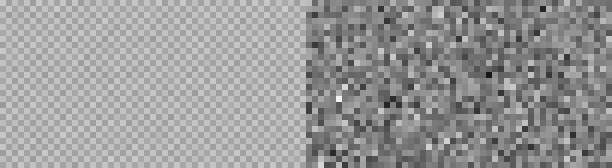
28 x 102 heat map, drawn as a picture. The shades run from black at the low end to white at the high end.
It is made of 1 by 2 panels. Panel 1,1: high, checkered. Panel 1,2: middling, fine-grained, strong in contrast.
